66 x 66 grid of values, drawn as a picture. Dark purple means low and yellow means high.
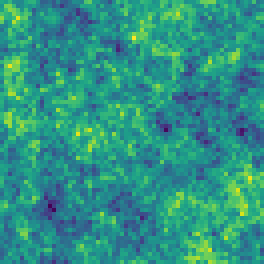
The texture is blotchy. The values follow a bell shape. The halves do not mirror each other. There is no seam. The bottom right is the ninth with the highest average. No row or column stands out. There are no regular stripes. No overall slope runs across the table.
